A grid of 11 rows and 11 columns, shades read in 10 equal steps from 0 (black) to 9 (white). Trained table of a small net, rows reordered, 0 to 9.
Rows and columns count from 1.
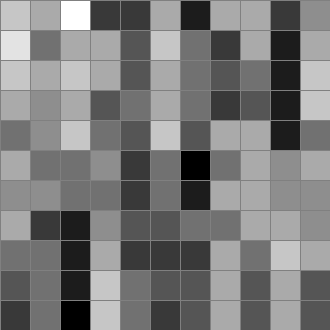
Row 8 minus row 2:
-2 -2 -5 -1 0 -4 0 2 0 5 -1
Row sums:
52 53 54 47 50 46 47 45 44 43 40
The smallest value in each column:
2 2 0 2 2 2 0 2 3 1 3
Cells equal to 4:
25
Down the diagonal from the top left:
7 4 7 3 3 4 1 4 4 6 3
